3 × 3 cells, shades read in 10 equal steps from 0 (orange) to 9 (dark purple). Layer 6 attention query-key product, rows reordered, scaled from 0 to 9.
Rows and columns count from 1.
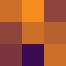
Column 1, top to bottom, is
2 5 6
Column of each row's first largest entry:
3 1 2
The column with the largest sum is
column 1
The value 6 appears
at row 3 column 1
